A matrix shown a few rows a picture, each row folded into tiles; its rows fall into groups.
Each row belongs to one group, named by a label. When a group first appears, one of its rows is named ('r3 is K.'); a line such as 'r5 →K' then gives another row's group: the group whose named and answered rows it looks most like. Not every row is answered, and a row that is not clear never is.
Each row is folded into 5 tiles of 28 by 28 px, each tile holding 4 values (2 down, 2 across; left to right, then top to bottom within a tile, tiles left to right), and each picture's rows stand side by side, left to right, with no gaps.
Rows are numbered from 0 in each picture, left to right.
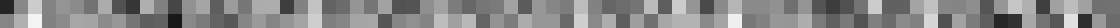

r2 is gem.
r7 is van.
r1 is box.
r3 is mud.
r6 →van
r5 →gem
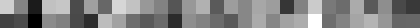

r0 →box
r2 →gem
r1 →box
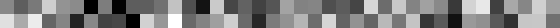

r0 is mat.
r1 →gem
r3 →box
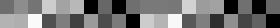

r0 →mat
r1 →mat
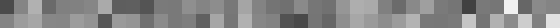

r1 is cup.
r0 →gem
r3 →mud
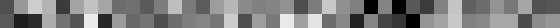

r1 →van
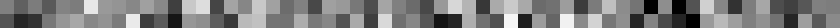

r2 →cup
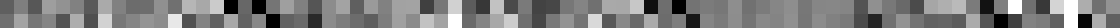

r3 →gem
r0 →cup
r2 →box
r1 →mat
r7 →van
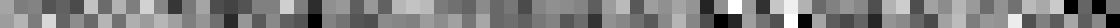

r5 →van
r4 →box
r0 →mud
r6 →box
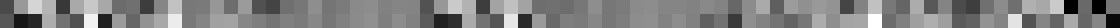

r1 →gem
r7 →mat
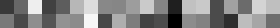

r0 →van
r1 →box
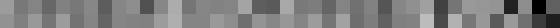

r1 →gem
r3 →mat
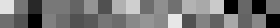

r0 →box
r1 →mat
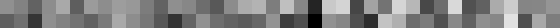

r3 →van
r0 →box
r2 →box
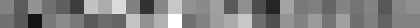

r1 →gem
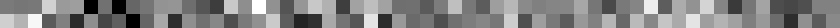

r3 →van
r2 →van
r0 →mat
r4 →mud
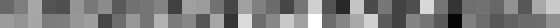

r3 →box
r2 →gem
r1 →cup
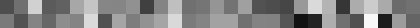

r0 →van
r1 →gem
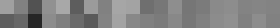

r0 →box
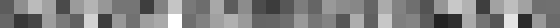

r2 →cup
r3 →van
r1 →gem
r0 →van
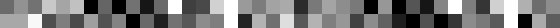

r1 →van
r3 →van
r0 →mat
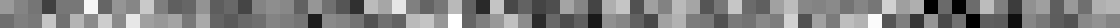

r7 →box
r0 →mud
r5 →van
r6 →mat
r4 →box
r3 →gem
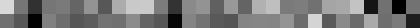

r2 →mat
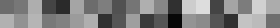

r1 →box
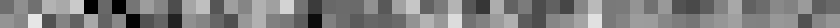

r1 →box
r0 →mat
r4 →gem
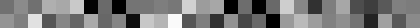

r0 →mat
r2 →cup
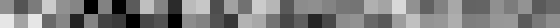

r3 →gem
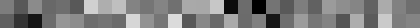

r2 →cup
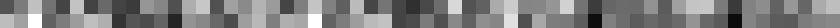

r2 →gem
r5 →box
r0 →gem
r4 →box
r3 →van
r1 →box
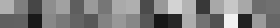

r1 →van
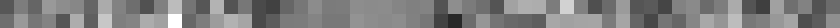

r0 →cup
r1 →gem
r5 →gem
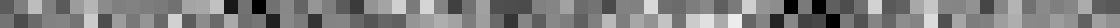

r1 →mat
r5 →mat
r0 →van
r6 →van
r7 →gem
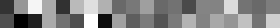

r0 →van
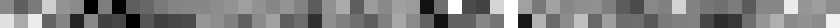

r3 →van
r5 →mud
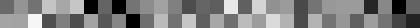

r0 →mat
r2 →mat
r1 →mud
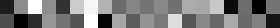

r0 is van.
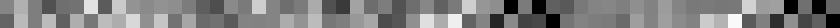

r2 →gem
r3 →mat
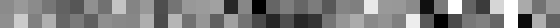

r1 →mat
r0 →mud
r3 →van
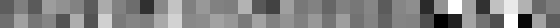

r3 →van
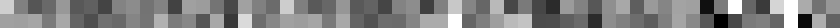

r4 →box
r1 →cup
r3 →gem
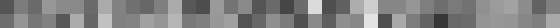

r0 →cup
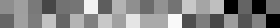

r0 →mud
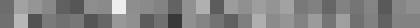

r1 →box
